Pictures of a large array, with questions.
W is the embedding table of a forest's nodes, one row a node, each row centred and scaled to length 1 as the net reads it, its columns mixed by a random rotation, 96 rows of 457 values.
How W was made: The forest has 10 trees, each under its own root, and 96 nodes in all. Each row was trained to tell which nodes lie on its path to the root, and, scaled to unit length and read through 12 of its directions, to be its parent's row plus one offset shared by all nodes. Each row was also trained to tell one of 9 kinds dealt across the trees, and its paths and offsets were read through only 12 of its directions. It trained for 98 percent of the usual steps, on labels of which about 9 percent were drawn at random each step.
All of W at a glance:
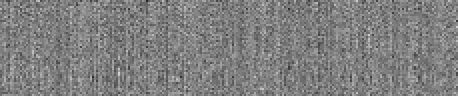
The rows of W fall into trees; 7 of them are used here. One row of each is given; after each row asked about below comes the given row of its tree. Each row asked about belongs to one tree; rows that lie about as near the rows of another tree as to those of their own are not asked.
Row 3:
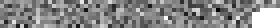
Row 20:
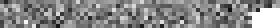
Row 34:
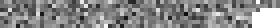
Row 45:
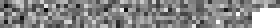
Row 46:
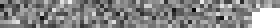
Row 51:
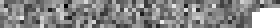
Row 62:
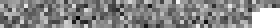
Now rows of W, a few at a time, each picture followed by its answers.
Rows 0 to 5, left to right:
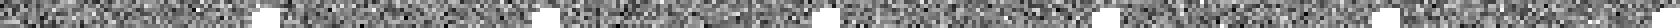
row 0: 46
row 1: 62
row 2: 45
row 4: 62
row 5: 51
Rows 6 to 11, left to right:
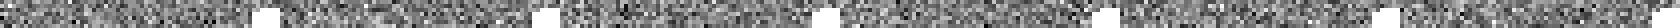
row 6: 34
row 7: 34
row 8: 45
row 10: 51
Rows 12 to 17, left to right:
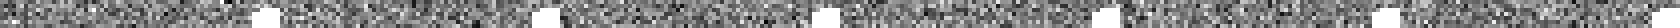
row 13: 34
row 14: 3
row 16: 3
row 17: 62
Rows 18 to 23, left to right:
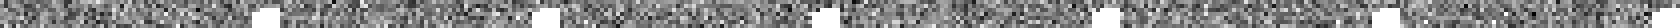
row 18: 20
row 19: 34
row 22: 34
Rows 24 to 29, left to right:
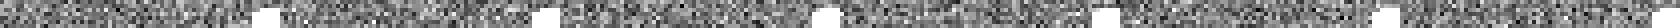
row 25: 62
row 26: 45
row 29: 45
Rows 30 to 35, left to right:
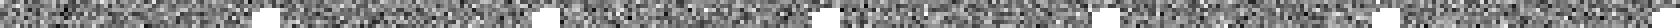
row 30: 45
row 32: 51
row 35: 3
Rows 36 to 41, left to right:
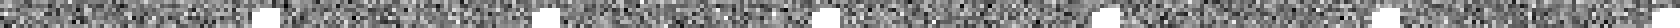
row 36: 34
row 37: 20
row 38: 45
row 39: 3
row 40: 46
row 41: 45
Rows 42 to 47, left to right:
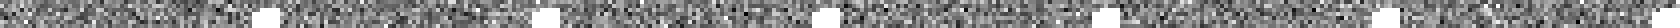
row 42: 3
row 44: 45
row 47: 34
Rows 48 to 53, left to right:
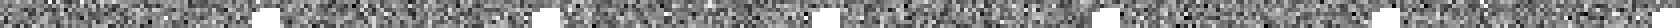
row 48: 62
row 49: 34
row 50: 46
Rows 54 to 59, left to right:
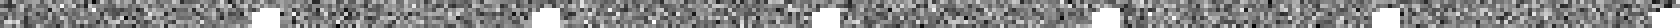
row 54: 62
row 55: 20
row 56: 3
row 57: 62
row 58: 3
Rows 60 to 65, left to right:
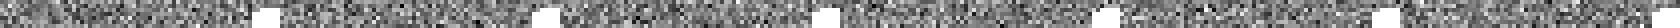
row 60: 20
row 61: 45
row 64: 46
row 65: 3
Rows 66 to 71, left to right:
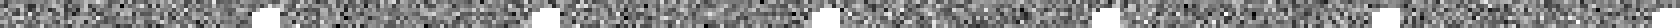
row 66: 45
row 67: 62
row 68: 62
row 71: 20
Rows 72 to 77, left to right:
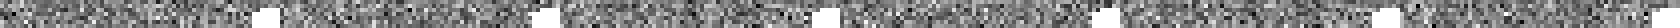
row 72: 3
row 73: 51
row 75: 20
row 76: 34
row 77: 46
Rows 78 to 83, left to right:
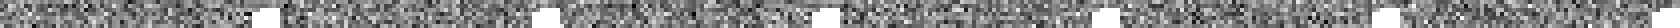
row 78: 34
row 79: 3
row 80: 34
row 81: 45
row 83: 20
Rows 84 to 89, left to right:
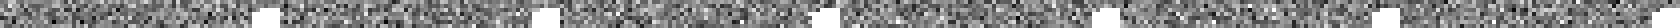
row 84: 20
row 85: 45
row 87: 34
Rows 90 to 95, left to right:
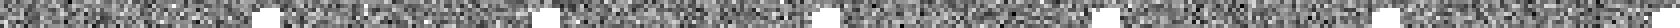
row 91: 34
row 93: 46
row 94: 45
